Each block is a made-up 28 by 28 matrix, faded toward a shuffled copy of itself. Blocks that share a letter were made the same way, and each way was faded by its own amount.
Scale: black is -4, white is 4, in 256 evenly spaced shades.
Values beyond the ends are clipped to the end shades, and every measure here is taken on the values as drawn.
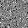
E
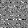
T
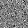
E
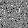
E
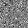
E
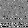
T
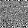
T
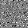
T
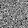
E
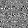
T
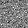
E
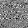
T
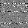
T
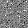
E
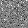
E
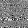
T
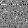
T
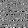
T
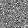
E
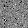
E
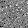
E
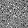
E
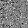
E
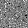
E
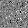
E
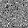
E
